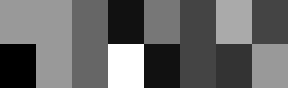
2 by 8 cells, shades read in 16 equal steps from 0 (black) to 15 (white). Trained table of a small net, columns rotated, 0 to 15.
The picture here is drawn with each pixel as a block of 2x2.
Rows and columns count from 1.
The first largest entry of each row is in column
7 4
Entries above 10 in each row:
0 1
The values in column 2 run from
9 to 9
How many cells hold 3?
1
